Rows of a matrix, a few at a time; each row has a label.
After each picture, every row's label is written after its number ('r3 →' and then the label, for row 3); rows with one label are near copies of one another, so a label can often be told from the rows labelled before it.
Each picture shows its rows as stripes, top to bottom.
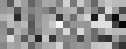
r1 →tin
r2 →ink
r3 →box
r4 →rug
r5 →tin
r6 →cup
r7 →rug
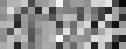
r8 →rug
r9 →cup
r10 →ink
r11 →box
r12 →tin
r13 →rug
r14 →box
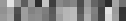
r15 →cup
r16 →ink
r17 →ink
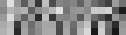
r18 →cup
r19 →rug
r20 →cup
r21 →box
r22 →box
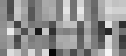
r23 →tin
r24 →tin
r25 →tin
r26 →ink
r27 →cup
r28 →ink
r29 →ink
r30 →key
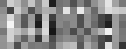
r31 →key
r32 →tin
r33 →cup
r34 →cup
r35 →key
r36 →cup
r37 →ink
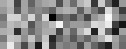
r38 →box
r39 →ink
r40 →key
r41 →rug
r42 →box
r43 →key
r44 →cup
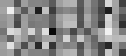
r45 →ink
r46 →cup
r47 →ink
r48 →ink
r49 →key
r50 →tin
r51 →cup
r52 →ink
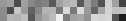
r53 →ink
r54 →tin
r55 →rug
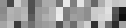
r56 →tin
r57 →rug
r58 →rug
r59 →box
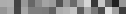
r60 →box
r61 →ink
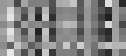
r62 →ink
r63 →cup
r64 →cup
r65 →ink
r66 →cup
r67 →cup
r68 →tin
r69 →cup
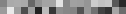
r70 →rug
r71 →cup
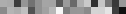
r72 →box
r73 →rug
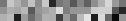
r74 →key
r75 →rug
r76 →box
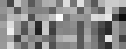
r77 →tin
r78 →ink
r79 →rug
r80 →cup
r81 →cup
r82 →ink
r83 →cup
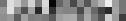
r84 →key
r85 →cup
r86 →ink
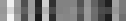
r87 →cup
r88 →cup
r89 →cup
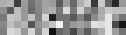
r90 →box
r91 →tin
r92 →key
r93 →rug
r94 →key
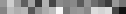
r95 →cup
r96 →rug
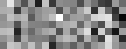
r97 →cup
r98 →box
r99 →rug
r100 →ink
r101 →box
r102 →ink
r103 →key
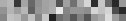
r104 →box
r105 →rug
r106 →key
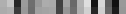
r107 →box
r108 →box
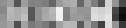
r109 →ink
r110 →rug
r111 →rug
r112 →ink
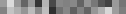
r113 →cup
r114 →key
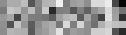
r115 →rug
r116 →key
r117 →ink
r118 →tin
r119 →rug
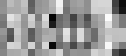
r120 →rug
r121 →rug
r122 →key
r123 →key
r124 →tin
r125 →tin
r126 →key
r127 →rug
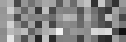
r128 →box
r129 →cup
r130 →ink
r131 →cup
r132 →rug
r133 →cup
